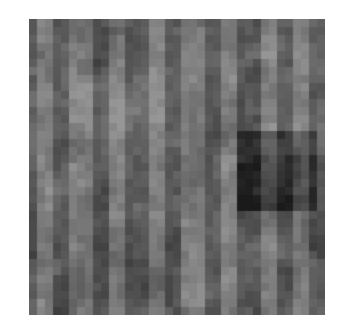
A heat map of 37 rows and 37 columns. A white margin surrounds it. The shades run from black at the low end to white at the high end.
The middle right is the ninth with the lowest average. Values change most from cell to cell in the middle right. Streaks run downward. In the middle right lies a patch that is lower than the rest. Stripes running up and down repeat 8 times from left to right.
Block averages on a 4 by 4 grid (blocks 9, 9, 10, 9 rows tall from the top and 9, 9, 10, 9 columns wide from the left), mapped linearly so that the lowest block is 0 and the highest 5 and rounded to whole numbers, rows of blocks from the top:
4 4 4 4 / 4 5 3 2 / 4 3 3 0 / 3 2 4 3
